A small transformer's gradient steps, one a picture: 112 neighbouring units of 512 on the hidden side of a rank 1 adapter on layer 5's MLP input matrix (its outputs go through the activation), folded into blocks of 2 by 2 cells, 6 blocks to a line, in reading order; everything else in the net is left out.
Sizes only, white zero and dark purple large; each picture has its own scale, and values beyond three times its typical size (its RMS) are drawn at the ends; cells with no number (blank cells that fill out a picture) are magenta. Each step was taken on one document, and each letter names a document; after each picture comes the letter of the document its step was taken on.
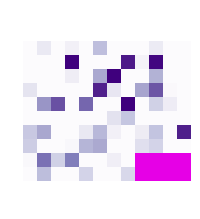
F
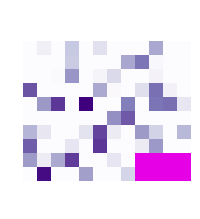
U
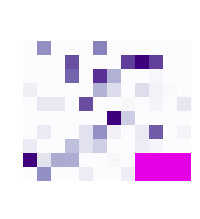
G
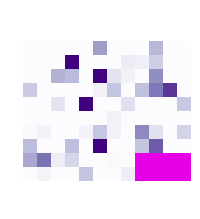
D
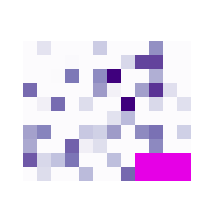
F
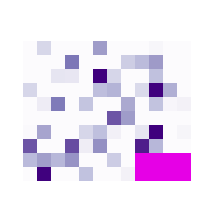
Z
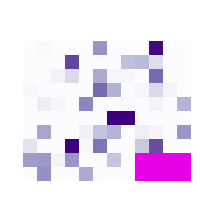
D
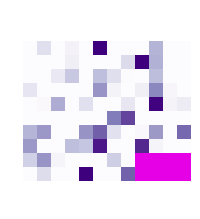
F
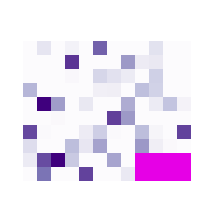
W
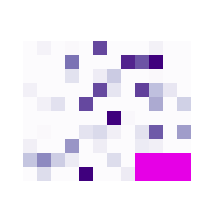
G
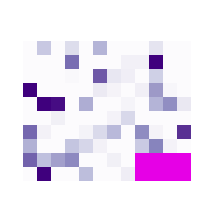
W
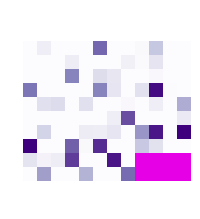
Z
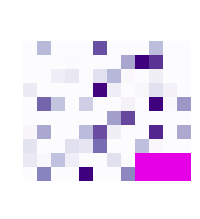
F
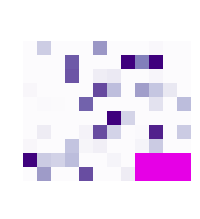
G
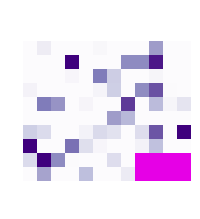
F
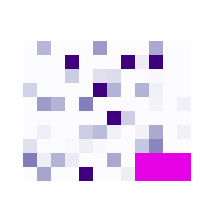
G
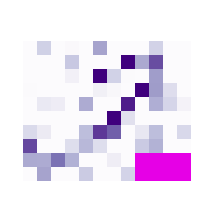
U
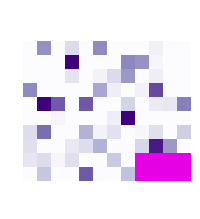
W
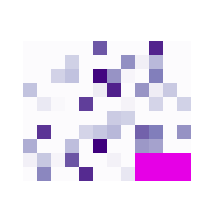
D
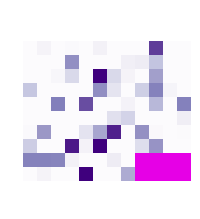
D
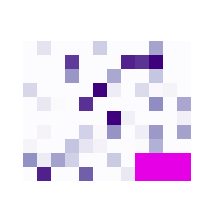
G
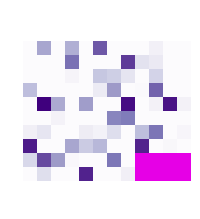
W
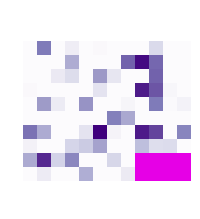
F
